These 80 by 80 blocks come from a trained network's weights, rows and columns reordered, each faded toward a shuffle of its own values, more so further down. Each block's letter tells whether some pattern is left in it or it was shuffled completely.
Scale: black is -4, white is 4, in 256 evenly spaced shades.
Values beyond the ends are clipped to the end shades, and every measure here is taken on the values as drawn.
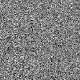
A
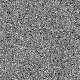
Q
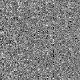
A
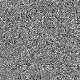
A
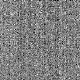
A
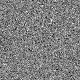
Q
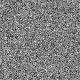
Q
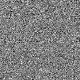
A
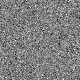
Q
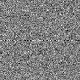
A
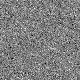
Q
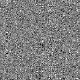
A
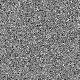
Q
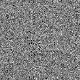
A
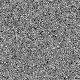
Q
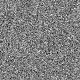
Q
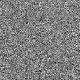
A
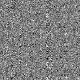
A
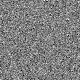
Q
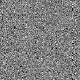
A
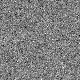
Q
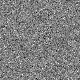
Q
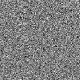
A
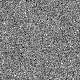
Q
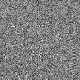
A
